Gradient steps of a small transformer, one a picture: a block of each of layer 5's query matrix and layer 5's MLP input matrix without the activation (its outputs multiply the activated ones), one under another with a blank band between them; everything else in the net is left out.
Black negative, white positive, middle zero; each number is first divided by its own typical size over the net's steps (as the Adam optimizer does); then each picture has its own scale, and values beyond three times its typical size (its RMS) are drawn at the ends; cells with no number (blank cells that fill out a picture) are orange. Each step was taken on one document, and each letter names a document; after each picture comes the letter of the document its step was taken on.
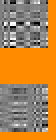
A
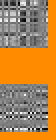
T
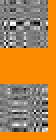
A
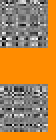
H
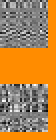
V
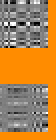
A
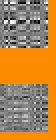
A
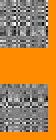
V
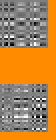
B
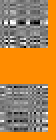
A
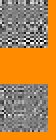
H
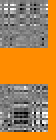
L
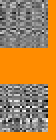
V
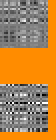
T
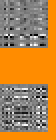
B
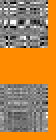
A
